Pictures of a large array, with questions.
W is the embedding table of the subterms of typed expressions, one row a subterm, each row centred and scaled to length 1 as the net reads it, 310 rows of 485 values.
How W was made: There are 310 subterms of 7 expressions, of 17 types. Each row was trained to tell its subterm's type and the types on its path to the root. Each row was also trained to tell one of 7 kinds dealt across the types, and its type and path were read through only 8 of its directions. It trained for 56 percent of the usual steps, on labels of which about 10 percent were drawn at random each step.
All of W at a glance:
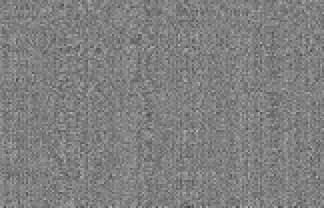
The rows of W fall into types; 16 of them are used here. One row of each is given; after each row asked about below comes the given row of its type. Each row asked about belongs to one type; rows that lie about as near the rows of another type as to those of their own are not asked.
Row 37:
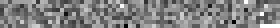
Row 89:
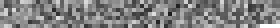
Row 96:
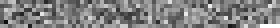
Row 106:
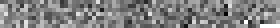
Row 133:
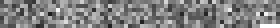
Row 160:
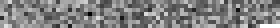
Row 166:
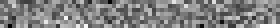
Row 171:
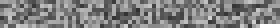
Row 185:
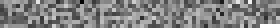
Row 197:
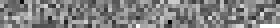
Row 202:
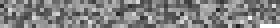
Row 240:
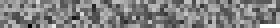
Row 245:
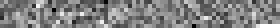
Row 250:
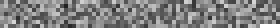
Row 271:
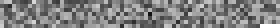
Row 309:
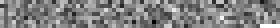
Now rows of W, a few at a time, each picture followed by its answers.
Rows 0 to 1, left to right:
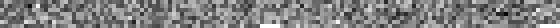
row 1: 89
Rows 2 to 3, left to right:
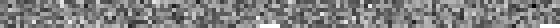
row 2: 271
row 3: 185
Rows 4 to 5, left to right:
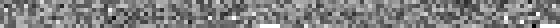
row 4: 245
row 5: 309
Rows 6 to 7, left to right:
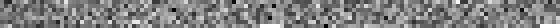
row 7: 271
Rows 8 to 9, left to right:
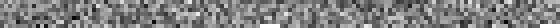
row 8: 240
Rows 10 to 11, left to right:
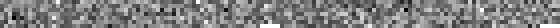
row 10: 37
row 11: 185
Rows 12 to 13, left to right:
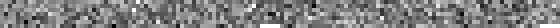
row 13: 245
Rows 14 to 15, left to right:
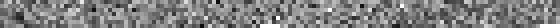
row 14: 133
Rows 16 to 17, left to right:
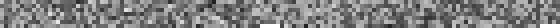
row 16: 89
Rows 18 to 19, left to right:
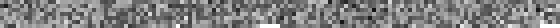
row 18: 160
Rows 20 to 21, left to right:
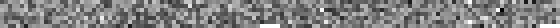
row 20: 106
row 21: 96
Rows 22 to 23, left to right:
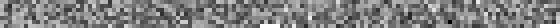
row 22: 160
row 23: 240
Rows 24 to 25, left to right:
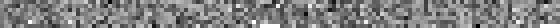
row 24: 133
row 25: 37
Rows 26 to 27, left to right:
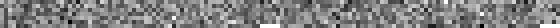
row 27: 166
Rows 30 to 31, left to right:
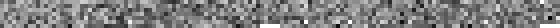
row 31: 106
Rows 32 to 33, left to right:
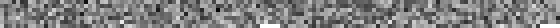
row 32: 250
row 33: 197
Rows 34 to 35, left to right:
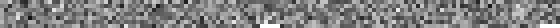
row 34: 271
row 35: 250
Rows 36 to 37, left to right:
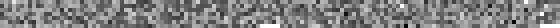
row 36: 160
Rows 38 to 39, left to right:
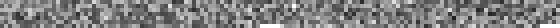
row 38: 240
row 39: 89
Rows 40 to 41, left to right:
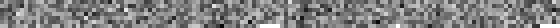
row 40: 245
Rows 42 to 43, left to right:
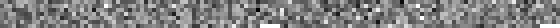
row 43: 166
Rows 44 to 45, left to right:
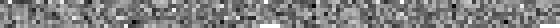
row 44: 271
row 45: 166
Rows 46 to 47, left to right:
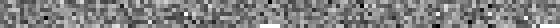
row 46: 271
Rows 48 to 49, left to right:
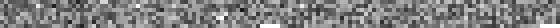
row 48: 197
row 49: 202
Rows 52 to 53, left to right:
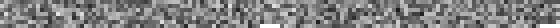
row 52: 271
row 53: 240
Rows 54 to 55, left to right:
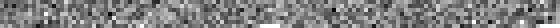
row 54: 197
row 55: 106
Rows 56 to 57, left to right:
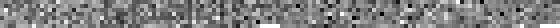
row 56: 160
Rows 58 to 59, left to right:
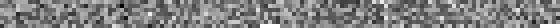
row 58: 309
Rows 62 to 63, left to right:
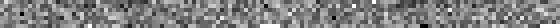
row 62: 271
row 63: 89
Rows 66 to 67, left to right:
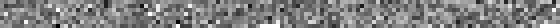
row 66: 106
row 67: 133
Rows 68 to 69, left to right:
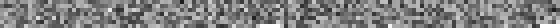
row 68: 240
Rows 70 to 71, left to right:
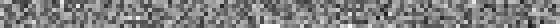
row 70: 271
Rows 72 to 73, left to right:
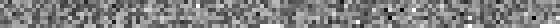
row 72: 96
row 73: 197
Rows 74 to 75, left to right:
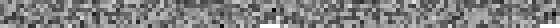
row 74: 96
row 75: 96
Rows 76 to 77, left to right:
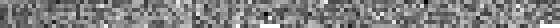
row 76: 185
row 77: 250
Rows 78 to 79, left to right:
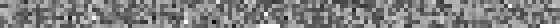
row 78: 250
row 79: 185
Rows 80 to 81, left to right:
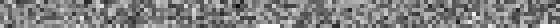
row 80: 271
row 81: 309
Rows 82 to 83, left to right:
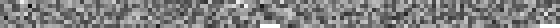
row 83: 250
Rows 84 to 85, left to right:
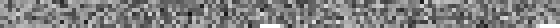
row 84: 160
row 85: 271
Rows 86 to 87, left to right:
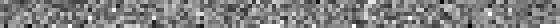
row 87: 171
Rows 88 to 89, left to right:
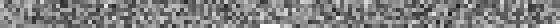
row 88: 37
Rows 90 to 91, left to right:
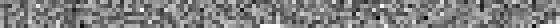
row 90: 240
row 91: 96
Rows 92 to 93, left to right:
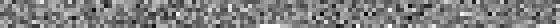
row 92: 271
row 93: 240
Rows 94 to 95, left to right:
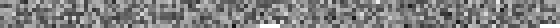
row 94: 250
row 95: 106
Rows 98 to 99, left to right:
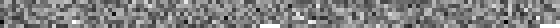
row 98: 133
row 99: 271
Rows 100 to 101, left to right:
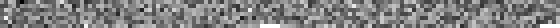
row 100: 185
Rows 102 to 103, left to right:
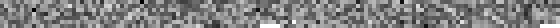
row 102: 250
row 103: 160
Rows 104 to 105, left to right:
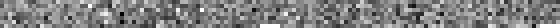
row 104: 309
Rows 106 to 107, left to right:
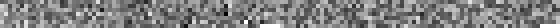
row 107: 171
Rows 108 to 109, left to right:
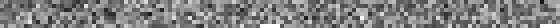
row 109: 171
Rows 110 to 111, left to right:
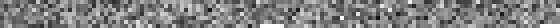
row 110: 133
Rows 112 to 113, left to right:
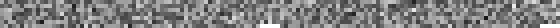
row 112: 240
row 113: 89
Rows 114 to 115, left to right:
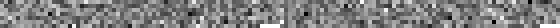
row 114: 160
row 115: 309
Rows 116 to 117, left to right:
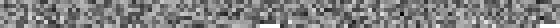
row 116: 240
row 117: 89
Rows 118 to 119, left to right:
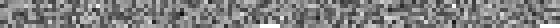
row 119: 202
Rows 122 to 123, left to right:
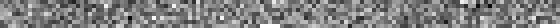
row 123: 160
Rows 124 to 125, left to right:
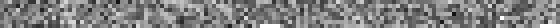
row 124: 133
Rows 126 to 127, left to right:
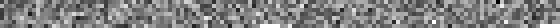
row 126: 245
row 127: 202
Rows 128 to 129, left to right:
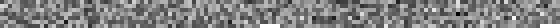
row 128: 271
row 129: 37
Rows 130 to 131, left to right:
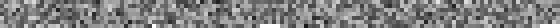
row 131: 245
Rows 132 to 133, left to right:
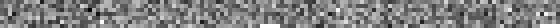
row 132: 197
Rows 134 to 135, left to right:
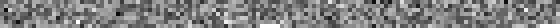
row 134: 202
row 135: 271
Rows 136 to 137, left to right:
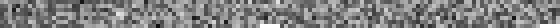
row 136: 185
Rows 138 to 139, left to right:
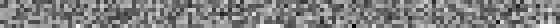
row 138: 89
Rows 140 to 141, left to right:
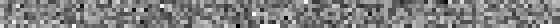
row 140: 160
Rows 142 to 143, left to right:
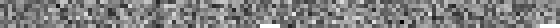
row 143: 133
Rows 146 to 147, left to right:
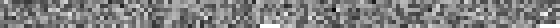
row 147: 240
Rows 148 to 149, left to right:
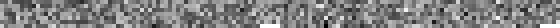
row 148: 166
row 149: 37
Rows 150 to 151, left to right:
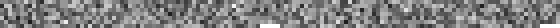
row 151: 89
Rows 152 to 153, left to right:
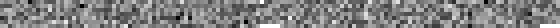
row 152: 171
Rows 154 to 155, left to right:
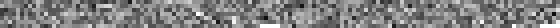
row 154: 166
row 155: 245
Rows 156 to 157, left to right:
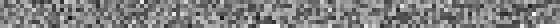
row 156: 89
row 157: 171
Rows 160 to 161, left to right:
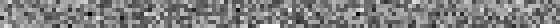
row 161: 133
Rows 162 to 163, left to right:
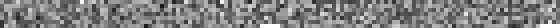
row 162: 37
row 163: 89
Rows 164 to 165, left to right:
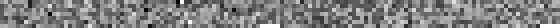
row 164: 171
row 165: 185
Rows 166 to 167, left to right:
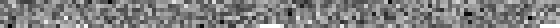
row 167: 166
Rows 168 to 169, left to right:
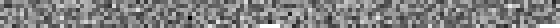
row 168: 171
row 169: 171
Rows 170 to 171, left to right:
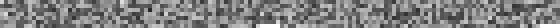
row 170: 240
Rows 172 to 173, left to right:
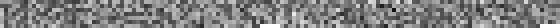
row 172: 240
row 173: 160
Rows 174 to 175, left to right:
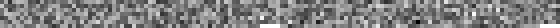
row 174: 171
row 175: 202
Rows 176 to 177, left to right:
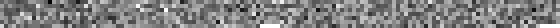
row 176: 197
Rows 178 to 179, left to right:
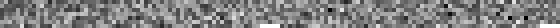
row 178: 245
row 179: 309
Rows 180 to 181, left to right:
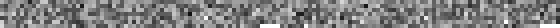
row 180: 171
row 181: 309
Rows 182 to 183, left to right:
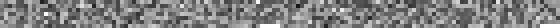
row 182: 240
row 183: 245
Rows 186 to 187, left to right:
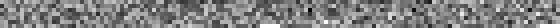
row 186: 250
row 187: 106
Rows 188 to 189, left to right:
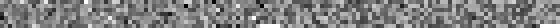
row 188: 171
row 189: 166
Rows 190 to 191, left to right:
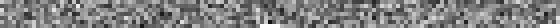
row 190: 309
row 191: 96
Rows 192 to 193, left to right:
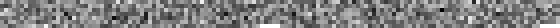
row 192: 171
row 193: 166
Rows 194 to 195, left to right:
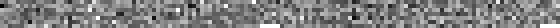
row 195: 37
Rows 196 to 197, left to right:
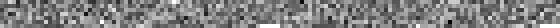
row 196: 96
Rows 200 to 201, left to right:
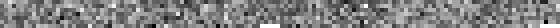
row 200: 309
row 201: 197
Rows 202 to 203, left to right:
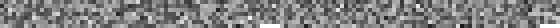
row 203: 106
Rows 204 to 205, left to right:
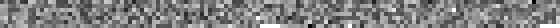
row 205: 96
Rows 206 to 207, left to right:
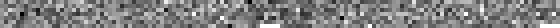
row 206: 202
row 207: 202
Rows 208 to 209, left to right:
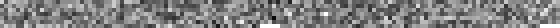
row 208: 309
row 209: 96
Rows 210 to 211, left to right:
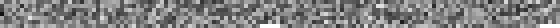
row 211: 96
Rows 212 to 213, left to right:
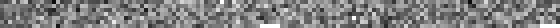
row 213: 250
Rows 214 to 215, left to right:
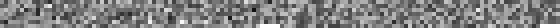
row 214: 89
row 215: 309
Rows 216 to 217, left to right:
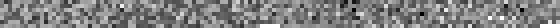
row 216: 89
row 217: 96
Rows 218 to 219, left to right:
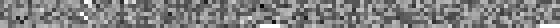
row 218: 160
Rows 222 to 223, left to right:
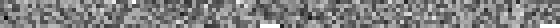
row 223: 250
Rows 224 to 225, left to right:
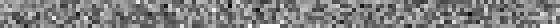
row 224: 240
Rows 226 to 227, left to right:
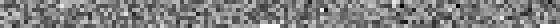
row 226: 250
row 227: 309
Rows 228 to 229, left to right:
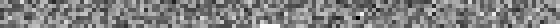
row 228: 160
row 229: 245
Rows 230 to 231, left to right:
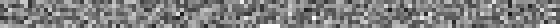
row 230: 171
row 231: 202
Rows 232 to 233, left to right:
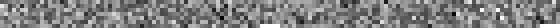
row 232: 106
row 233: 240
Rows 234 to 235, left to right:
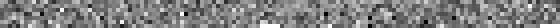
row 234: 250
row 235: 309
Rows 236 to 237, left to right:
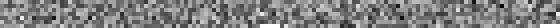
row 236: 171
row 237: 37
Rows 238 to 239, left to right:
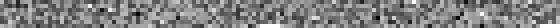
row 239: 96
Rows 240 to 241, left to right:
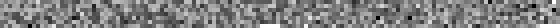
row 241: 96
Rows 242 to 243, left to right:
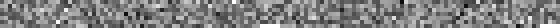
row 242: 166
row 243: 37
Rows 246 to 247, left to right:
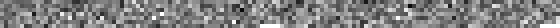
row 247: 245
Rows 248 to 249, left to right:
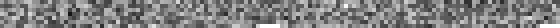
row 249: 160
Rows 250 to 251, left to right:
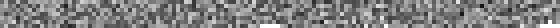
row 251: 96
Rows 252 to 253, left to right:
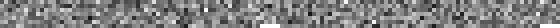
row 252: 245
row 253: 133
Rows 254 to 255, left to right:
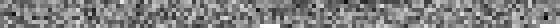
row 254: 271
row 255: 245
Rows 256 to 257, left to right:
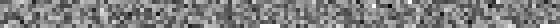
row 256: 89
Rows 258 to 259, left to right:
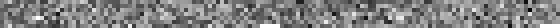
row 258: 133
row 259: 166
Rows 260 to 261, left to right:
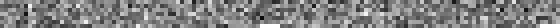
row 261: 160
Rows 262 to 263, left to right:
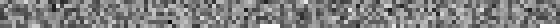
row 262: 37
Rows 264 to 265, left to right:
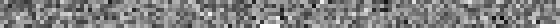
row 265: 171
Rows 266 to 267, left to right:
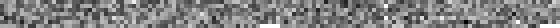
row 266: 96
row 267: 96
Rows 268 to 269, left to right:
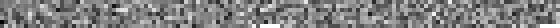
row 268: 37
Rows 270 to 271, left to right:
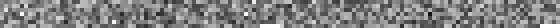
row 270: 89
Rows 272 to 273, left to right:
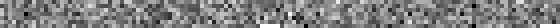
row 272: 309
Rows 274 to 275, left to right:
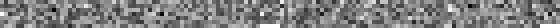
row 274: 240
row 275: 309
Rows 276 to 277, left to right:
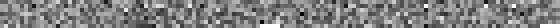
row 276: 106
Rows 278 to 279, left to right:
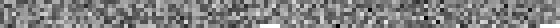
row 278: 245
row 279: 106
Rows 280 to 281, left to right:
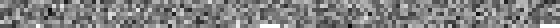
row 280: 271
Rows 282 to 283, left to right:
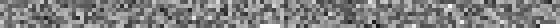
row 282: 271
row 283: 89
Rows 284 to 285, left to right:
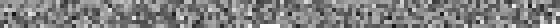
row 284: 240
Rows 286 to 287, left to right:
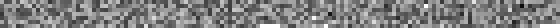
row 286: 89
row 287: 171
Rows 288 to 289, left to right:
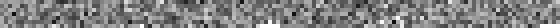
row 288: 240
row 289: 96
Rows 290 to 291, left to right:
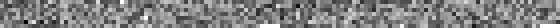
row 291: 133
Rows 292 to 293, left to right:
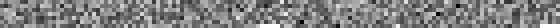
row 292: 250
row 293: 309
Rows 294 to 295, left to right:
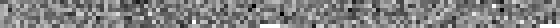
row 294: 106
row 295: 96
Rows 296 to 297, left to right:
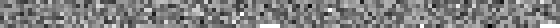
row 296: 271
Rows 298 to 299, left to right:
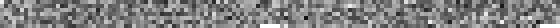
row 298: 37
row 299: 160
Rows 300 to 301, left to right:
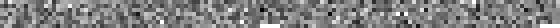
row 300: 309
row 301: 171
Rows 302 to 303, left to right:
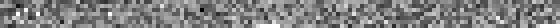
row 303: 160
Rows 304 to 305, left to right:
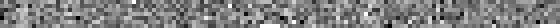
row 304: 245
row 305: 171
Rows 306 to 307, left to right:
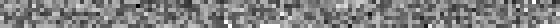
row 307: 160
